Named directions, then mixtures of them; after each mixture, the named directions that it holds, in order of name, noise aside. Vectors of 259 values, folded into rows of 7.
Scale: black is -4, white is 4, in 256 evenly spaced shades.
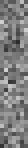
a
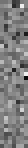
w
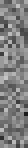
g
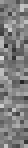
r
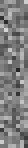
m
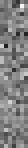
r, w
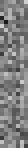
g, m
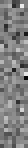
w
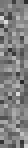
g, m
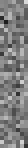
g, m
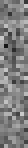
a, r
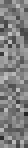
g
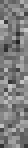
a, m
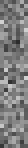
a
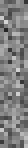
m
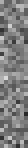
g, r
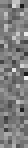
w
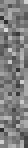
m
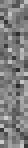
m, w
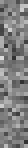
r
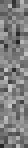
a, w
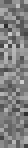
g, r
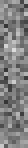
a, r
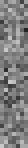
a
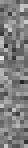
r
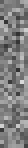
a, m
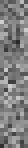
a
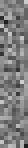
g, m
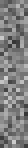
a, g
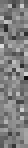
m, w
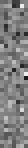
w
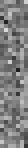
m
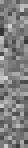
g, r
